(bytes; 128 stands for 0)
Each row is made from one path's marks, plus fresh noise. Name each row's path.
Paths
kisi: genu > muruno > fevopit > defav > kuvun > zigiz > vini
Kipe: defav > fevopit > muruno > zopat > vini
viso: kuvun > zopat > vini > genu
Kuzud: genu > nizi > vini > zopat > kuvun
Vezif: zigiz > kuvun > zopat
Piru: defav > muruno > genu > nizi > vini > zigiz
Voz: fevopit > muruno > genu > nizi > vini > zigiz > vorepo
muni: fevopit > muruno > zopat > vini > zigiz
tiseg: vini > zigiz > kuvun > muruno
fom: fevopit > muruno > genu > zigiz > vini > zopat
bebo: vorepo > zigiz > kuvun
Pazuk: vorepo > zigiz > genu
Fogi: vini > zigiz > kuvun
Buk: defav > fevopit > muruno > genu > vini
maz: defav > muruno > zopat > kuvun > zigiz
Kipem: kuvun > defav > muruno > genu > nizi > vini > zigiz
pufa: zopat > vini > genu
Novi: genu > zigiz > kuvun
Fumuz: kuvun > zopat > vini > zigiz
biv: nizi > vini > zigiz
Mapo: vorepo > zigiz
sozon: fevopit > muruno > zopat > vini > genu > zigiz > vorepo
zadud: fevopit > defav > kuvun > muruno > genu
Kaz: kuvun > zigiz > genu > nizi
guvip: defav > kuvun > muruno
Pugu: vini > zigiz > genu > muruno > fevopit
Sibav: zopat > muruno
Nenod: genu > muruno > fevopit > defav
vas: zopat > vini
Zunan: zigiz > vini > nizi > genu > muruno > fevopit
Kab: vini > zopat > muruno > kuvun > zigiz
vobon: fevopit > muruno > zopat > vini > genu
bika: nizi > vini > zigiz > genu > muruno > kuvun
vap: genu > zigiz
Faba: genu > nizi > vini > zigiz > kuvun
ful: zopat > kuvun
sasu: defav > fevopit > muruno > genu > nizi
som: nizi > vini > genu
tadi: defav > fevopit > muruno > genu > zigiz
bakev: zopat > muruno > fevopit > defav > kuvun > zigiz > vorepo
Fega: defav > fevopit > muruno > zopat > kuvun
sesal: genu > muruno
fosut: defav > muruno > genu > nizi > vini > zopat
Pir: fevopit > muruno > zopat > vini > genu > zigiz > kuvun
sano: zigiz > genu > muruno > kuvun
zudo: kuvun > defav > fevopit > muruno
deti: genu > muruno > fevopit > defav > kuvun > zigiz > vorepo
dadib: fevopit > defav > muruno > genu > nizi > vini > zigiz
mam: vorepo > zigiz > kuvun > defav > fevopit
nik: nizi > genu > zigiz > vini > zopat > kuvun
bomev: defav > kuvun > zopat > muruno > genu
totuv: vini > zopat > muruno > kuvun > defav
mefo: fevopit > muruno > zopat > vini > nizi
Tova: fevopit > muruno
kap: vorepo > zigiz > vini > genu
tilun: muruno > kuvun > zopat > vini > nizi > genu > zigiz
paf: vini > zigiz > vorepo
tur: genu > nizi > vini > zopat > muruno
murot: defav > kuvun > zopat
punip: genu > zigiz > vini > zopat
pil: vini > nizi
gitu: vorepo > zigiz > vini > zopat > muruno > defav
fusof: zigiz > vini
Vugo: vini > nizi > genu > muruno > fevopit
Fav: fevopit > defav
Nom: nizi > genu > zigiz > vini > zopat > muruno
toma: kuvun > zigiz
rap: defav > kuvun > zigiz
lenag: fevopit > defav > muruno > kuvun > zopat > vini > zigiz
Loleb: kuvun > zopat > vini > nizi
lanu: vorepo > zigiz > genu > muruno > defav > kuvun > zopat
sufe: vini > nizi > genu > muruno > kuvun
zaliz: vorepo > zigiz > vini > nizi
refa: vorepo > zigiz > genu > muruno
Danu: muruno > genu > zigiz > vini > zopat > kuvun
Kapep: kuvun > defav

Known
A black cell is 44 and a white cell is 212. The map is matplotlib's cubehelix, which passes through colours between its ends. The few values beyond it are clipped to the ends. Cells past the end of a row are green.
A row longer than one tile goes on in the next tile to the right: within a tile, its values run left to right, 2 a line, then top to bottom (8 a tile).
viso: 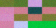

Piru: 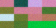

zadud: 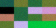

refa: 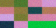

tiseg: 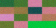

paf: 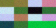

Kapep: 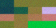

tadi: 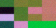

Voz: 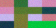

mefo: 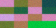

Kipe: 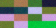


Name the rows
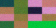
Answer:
toma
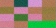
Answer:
sufe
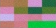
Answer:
vas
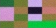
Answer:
Fogi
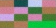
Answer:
bika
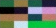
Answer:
Fega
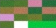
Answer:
Pir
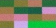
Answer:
ful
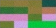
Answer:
Sibav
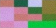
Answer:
Kuzud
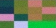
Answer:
kisi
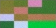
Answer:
fom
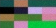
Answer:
zudo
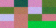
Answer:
fosut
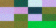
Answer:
Faba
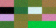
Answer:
sasu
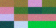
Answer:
sozon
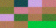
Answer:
Kipem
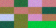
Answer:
Zunan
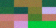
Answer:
murot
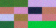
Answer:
vap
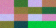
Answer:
pil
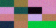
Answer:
bebo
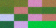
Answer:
Pugu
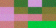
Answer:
Loleb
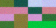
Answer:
Kaz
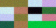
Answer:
kap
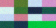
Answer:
zaliz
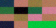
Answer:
mam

